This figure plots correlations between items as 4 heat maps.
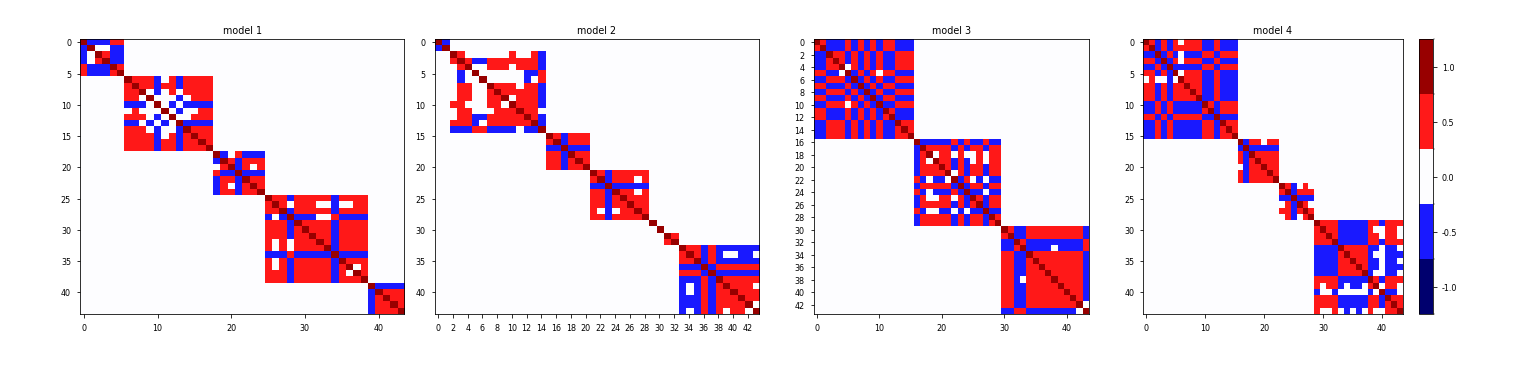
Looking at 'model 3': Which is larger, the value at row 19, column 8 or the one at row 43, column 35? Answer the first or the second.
the first
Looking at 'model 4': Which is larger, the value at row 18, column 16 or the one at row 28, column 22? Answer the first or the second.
the first
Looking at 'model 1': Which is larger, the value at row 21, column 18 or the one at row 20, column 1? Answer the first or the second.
the first
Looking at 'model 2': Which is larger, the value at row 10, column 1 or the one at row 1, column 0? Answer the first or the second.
the first
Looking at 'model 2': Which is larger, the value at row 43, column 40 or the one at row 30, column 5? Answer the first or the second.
the first
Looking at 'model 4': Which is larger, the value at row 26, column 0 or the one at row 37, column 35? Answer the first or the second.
the second
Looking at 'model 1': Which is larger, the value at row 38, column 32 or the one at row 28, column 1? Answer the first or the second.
the first
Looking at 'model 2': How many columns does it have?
44
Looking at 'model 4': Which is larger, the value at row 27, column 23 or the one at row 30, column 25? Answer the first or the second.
the first
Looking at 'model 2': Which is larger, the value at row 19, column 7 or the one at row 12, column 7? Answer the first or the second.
the second
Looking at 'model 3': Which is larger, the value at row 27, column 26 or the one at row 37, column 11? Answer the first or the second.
the second
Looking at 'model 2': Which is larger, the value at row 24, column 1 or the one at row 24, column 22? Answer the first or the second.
the second
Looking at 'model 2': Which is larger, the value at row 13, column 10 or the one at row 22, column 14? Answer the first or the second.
the first
